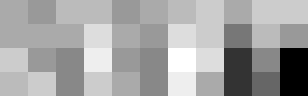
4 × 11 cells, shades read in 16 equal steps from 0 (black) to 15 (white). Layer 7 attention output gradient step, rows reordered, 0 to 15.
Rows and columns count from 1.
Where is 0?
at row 3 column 11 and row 4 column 11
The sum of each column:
43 40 37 50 38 35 53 47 23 37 21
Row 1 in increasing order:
9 9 10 10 10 11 11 11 12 12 12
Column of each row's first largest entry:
8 4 7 7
